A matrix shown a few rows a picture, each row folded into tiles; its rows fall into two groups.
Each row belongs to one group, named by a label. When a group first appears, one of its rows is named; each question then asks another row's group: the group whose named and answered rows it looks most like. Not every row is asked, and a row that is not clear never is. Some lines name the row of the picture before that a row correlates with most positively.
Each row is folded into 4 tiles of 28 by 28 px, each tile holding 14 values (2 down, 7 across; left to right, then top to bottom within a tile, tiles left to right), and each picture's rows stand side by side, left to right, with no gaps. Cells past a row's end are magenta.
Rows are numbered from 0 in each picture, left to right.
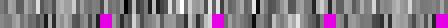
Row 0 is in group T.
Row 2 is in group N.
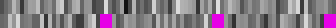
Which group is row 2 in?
T
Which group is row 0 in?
T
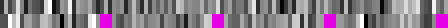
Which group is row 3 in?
N
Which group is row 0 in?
T
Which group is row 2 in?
N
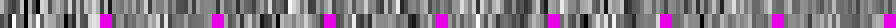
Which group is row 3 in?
T
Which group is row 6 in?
N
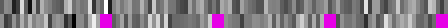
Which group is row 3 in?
N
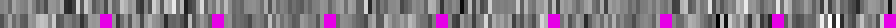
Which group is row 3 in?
N
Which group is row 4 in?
N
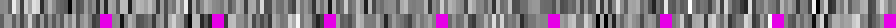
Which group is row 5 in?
T
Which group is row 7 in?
N
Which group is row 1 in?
T
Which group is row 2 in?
N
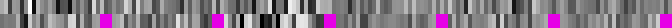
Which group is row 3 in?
N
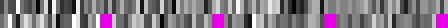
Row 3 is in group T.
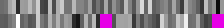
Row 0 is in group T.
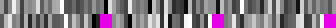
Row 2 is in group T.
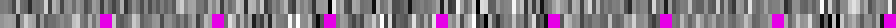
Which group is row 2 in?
N
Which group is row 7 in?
T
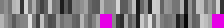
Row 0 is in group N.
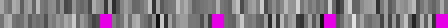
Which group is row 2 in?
T
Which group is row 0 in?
N
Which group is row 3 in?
T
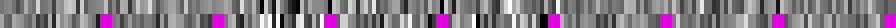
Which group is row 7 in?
T
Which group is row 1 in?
T
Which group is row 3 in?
N
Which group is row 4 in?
N
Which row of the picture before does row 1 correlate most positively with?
2
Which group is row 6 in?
N
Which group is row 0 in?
T
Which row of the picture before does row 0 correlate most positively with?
2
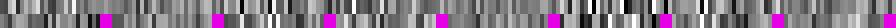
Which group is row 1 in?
N
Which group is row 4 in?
N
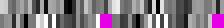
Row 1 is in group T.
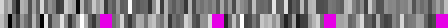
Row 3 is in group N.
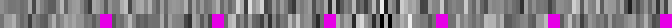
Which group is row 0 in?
N
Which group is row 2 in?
N
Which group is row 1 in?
T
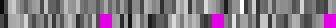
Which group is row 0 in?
T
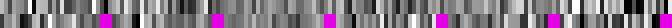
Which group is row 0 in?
N
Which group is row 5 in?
N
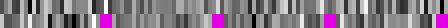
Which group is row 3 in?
N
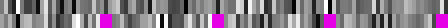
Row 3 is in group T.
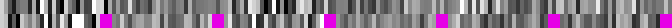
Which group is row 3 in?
N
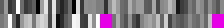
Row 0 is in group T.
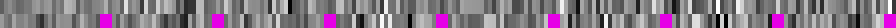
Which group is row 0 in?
T
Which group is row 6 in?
T
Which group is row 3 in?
T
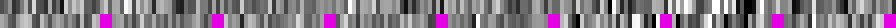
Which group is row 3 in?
N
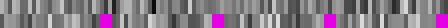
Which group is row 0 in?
N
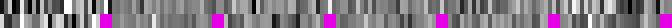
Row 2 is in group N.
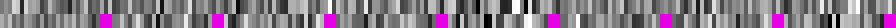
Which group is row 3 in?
N
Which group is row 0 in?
N
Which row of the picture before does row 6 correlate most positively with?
4
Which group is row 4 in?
T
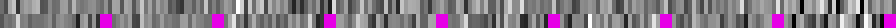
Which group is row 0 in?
T
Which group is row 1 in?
N
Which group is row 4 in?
T
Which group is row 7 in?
T
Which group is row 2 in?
N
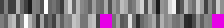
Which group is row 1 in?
T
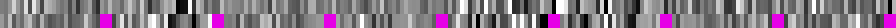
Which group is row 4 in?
N
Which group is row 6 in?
T
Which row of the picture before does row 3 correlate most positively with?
0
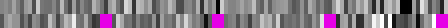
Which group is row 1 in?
N
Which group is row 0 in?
N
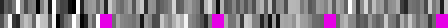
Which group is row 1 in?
N
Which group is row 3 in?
N
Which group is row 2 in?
T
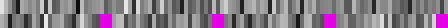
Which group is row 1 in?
N
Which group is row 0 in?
T
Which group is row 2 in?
T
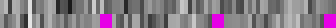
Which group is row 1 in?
T
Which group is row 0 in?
N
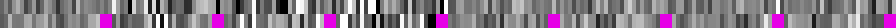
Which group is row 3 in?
N
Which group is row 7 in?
N
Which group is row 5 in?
T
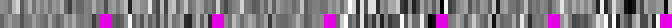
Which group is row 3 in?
N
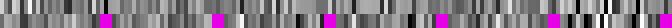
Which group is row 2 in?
T
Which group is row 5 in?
T
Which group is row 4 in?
N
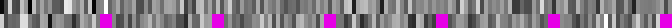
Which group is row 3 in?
T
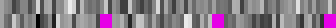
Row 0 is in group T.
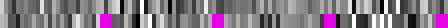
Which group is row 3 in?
T
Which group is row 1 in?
N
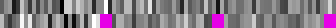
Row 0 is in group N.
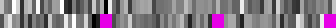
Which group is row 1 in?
T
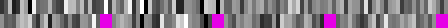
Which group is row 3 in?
N
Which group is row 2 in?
T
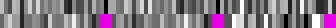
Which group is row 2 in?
T
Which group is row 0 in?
N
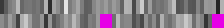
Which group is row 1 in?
N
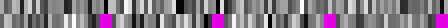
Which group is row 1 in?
N
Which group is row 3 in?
N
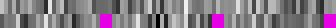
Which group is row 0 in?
T
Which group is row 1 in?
T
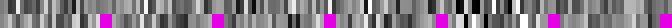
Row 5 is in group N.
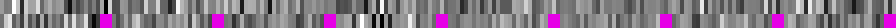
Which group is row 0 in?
N
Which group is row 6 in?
N
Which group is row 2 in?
T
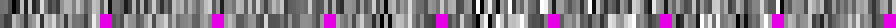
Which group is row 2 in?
N
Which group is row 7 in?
N
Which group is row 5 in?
N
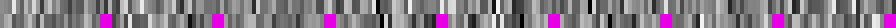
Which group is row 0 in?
N
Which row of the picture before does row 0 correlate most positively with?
2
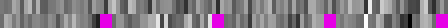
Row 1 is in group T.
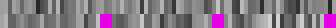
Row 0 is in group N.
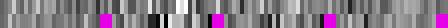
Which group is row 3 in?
N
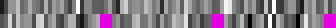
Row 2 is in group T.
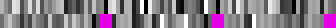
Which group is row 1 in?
N
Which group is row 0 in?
N
